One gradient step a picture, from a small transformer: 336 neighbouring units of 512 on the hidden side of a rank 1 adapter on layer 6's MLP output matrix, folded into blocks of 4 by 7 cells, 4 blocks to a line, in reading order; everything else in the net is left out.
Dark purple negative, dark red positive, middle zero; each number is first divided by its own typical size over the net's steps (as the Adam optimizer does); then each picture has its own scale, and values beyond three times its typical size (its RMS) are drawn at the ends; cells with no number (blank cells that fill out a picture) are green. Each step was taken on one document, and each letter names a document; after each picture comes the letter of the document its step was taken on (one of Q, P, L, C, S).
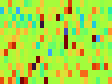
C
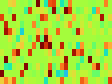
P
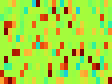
P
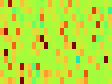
C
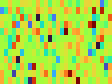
C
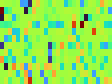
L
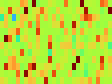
L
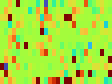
P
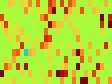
P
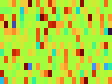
P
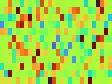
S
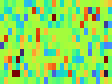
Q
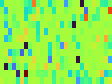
L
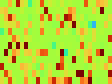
S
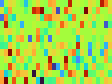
Q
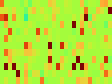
L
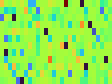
L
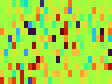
C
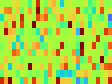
P
